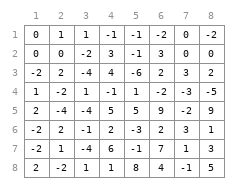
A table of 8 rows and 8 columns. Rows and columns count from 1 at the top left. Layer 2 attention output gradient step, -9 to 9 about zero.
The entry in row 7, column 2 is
1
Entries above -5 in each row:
8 8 7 7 8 8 8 8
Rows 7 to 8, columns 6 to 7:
7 1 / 4 -1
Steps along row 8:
down up same up down down up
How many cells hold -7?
0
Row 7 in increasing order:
-4 -2 -1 1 1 3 6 7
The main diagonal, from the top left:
0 0 -4 -1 5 2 1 5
